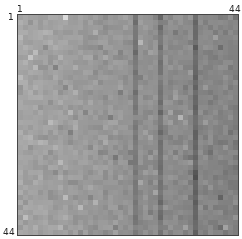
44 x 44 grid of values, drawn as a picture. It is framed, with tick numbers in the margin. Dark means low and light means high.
There is an overall slope up to the left. Columns 24, 29 and 36 differ from the columns beside them. On average the colour sits 60% of the way up the scale.
